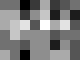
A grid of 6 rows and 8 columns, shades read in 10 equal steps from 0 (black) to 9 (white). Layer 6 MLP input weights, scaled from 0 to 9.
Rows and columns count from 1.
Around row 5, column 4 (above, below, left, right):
5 5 3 5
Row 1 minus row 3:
-2 -3 -8 -1 -3 -4 -5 1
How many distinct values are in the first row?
5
